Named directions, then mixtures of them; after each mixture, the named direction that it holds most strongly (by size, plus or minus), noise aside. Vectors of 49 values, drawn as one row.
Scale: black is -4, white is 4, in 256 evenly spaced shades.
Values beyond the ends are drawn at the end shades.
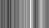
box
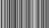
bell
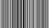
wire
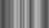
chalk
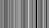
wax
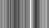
chalk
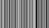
wax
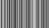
bell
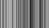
box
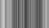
chalk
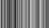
bell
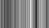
box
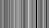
wax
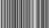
bell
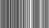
box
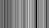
wax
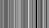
wax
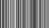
bell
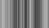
chalk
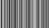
bell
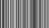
bell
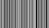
wax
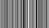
wax
